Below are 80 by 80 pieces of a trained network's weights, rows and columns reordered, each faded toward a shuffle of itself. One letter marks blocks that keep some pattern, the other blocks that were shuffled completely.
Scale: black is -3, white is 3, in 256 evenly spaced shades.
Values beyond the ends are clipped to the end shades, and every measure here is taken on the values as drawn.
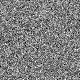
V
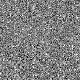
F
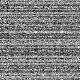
F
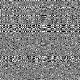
F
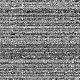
F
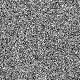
V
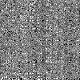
F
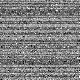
F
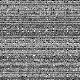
F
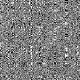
F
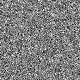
V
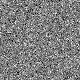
V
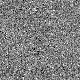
V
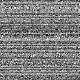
F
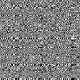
F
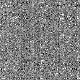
F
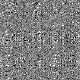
F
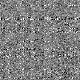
F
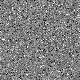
V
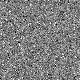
V
